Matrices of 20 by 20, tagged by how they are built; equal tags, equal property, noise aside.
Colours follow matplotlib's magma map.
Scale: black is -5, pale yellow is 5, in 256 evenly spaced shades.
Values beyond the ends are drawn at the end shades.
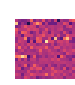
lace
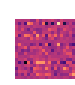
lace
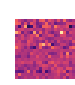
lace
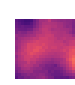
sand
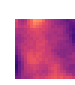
sand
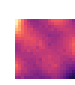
sand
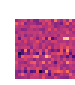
lace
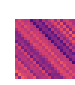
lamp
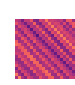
lamp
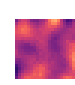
sand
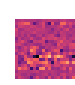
lace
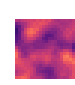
sand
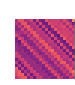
lamp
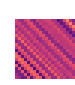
lamp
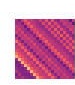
lamp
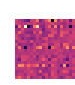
lace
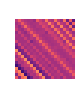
lamp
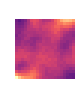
sand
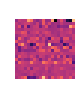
lace
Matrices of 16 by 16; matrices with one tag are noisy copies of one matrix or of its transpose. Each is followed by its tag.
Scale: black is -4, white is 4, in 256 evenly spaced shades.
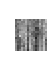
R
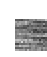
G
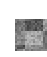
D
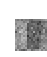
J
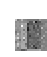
J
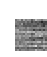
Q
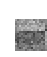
J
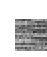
G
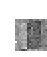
J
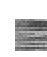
Q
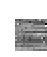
R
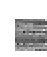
R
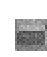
J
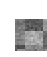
D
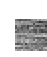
G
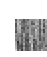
G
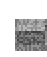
J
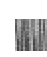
G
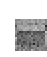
J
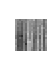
Q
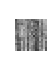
R
